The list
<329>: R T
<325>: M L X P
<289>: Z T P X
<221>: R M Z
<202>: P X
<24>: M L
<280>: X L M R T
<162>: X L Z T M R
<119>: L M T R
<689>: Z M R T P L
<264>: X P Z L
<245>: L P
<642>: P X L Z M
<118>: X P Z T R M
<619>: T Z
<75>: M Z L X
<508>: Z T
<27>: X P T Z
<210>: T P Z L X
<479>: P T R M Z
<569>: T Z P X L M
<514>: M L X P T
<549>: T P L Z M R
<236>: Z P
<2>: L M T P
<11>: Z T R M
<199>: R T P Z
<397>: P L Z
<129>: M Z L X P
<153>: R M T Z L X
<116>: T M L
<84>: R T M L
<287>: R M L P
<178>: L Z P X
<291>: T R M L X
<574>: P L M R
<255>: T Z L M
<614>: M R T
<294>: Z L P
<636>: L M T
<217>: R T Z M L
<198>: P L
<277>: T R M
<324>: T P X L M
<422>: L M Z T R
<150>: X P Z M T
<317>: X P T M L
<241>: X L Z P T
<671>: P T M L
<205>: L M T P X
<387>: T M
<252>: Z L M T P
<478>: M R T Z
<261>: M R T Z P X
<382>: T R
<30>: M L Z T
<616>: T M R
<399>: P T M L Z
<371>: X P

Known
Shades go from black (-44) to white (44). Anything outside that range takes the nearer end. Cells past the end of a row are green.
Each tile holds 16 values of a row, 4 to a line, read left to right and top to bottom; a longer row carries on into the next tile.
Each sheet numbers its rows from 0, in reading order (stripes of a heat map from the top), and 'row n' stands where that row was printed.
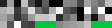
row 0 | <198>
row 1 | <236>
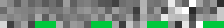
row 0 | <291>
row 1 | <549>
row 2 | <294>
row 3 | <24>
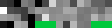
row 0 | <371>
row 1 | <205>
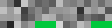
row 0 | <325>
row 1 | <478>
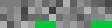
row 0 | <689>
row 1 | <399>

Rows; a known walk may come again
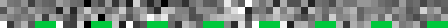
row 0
<84>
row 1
<329>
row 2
<245>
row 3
<642>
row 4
<24>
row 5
<287>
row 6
<422>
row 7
<479>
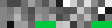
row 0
<162>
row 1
<619>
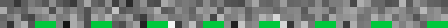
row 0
<118>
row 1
<241>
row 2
<27>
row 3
<217>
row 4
<178>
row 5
<153>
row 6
<205>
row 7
<399>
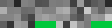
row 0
<317>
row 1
<574>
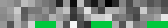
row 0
<30>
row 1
<198>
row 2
<397>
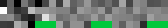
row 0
<202>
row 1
<210>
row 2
<324>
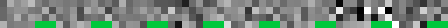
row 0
<255>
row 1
<689>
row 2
<549>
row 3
<264>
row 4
<478>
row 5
<252>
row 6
<236>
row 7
<199>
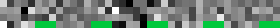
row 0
<221>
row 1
<289>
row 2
<371>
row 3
<294>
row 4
<261>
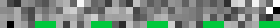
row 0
<280>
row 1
<636>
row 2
<325>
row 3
<291>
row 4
<508>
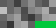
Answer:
<150>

